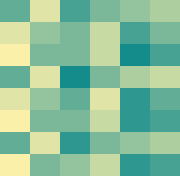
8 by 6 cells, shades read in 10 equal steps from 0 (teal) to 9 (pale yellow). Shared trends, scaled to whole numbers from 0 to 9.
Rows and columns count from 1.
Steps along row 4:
up down up up up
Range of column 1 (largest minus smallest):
6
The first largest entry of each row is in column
2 1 1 2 1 1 2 1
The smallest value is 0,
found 2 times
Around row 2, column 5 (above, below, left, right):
5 0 7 4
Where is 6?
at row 1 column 6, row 4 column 5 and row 7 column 6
